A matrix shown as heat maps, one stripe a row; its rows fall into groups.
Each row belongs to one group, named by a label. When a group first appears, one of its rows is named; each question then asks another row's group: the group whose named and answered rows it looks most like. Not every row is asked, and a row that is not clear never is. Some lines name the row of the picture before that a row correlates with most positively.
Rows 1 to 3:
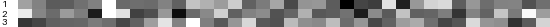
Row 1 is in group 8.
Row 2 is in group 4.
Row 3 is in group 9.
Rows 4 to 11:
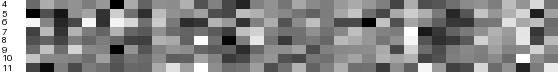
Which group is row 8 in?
9
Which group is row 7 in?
9
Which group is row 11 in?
9
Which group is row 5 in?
9
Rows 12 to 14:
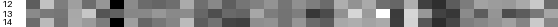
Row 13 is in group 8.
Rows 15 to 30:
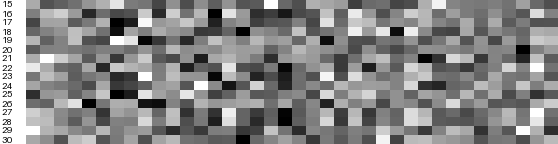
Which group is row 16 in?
4
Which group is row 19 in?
4
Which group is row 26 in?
4
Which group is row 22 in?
4
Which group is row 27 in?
4
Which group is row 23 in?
4
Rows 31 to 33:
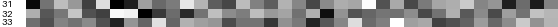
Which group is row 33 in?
9
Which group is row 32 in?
4
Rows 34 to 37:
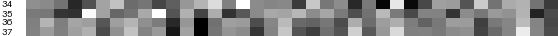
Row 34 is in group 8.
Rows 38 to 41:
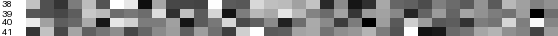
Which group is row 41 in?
9
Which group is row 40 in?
4
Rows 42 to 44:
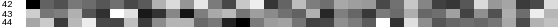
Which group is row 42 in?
9
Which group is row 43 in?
4
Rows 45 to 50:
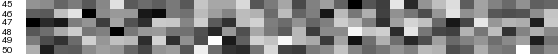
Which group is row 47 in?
9
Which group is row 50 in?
9
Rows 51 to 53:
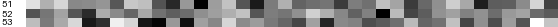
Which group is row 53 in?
4
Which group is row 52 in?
8
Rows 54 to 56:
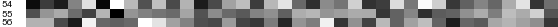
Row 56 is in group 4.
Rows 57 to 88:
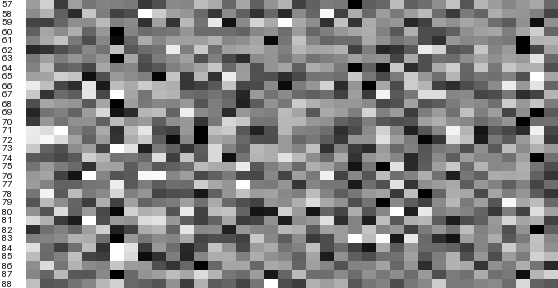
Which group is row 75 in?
8
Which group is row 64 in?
8
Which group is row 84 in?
4
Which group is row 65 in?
4
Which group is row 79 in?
8
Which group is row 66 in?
4
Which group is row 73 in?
4
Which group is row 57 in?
8
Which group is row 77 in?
8
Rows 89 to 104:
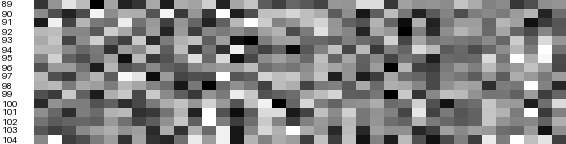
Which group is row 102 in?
9
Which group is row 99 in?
8
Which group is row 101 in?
9
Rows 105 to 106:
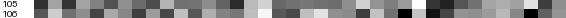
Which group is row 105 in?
9
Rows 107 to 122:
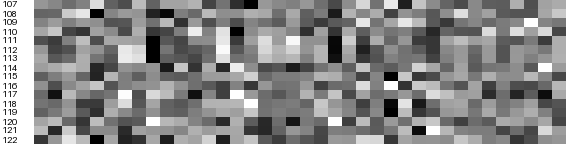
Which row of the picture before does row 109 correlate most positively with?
105
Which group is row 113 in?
4
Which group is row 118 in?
8
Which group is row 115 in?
8
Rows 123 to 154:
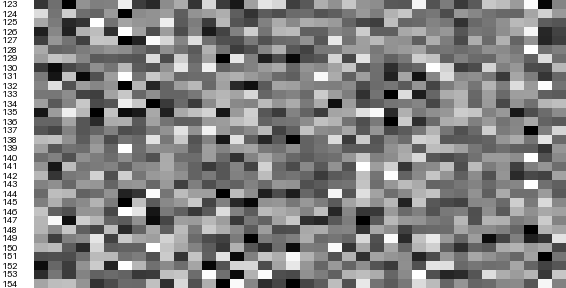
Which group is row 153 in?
9
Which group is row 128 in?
9
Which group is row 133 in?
8
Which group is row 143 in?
9
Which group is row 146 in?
4
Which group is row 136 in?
8
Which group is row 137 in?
9
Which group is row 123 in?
9
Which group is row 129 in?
4
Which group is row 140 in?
9
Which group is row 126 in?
9
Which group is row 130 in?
9
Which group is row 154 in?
4
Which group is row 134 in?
4
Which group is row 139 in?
8
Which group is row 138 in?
4
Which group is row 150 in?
4
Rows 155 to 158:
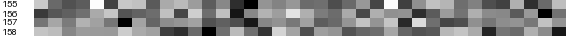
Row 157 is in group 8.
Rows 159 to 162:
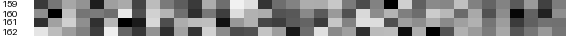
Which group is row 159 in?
8
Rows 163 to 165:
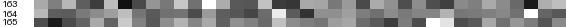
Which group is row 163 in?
9
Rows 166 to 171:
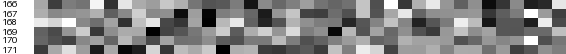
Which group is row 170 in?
9
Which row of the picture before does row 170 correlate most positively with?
164
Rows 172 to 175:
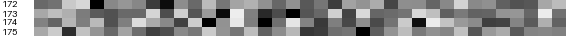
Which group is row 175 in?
8
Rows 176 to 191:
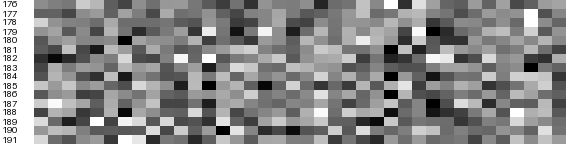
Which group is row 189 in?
4
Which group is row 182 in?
9
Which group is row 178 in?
9
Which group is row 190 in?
4
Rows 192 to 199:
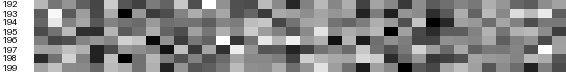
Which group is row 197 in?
4
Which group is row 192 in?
9
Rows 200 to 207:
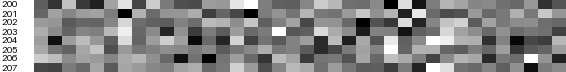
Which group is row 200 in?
8
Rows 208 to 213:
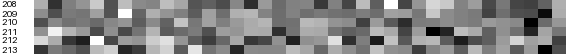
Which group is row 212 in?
4
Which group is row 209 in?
8
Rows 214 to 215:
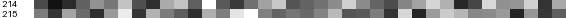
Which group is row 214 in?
9
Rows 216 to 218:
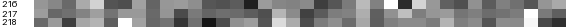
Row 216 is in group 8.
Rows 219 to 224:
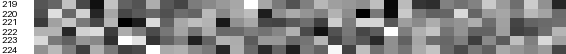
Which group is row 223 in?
4
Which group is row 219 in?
8
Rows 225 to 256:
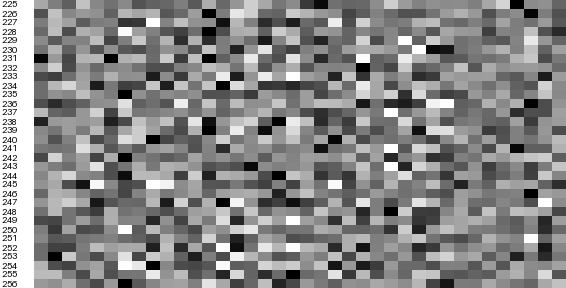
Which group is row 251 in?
9
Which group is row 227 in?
4
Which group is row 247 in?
4
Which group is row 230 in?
9
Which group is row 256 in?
9
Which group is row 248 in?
8
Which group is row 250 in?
8
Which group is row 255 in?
4
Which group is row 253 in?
8
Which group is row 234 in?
4
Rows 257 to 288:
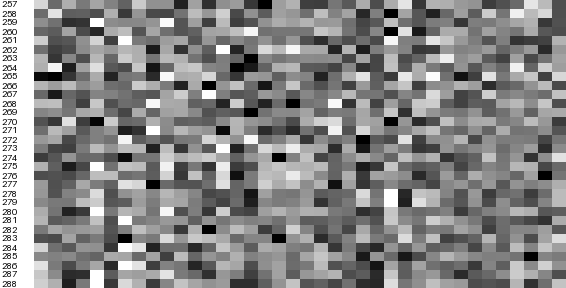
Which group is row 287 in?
4
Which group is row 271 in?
4
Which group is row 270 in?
8
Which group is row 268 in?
4
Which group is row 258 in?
8
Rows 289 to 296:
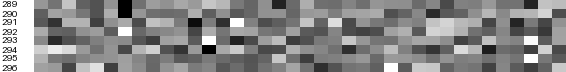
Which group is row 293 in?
9
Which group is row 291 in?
8
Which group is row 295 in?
9
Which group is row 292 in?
8
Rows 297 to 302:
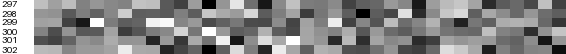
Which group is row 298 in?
8
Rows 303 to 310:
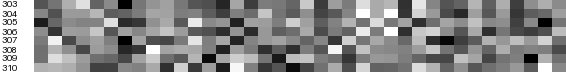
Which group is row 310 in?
4
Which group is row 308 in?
4
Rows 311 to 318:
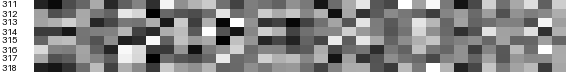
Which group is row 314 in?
9
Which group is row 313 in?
4
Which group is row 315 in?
4
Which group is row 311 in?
9
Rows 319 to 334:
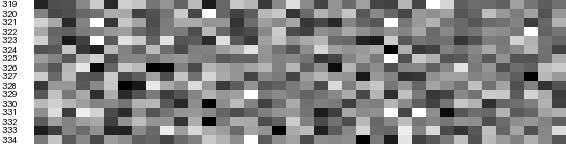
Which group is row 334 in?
8
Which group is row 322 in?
9
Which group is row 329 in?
8
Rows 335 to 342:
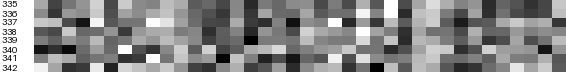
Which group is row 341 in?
4
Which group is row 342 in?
4
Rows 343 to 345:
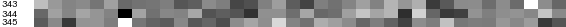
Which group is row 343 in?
9
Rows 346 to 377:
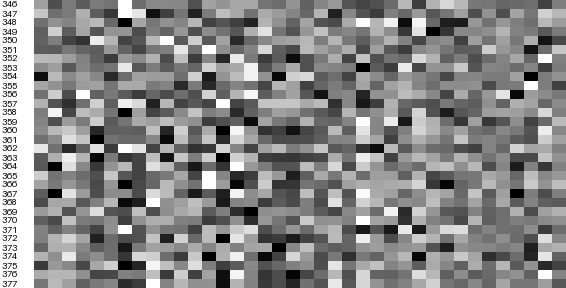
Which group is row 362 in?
4
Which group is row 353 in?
8
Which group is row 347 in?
4
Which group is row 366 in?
9
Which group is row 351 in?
9
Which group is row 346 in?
8
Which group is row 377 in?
4
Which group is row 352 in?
4
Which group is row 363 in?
4
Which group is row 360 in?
4
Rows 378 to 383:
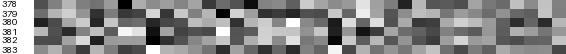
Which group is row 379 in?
4
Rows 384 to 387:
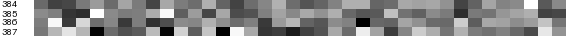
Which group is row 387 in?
4
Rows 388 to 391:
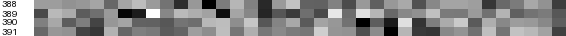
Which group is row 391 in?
8
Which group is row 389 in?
4
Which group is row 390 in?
8
